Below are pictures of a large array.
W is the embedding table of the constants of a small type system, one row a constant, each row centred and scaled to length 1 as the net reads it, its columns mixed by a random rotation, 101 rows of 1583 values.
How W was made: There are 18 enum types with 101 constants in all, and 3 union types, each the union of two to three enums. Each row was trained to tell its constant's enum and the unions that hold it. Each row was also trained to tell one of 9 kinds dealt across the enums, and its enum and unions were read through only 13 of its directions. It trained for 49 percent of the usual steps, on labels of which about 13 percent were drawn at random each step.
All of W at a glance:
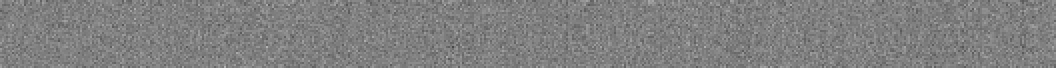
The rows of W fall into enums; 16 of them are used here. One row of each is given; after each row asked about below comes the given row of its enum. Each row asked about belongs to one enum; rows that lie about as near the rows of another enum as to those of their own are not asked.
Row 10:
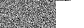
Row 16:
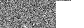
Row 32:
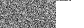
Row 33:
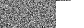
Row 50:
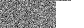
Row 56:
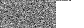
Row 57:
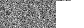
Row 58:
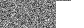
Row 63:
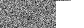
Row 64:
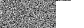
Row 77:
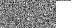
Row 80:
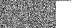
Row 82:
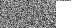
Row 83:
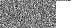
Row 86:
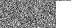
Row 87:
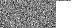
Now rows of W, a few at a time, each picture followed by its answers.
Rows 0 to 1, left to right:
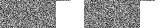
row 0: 50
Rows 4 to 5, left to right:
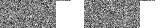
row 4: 10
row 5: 50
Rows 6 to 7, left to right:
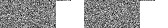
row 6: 32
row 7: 32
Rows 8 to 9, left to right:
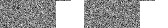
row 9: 83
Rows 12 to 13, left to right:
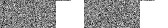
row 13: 10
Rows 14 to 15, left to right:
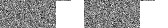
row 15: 80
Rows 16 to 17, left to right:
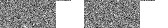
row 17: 77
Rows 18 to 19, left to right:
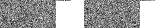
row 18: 10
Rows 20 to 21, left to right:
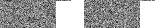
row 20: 86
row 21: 50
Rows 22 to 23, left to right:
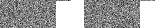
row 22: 83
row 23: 32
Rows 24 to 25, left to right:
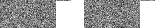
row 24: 57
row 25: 32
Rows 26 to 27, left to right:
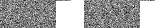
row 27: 57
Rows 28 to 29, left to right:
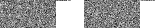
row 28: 50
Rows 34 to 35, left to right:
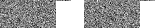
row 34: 10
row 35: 63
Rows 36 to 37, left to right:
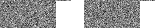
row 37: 83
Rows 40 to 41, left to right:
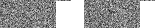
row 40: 58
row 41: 77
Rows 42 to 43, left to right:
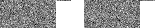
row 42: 82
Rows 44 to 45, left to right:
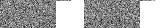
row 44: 56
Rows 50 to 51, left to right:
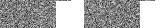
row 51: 57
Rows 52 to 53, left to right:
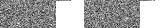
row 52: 56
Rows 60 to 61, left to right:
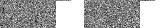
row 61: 87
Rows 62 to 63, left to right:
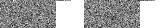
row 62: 63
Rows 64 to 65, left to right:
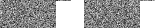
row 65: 57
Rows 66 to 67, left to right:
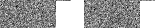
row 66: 64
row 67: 50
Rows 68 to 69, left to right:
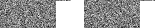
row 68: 57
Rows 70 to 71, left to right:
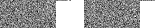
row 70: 32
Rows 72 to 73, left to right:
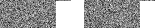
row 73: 77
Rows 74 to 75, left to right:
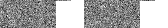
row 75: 83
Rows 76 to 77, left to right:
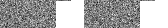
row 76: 33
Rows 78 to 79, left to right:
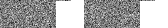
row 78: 10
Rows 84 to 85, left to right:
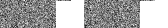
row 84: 77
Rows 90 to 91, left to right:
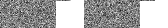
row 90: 63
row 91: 33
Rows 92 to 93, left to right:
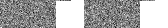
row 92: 82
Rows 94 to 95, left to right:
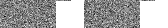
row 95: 82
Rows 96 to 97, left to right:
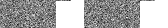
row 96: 33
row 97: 64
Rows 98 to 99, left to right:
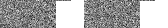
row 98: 87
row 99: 83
